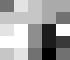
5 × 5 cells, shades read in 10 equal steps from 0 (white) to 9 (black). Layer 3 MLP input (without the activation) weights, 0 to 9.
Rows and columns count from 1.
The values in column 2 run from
0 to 2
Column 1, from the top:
5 2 1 0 2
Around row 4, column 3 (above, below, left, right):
4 5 0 8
